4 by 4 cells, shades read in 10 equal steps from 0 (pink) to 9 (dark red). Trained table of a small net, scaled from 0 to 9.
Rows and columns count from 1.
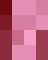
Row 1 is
9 1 1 2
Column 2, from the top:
1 2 3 1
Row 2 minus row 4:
1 1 1 -5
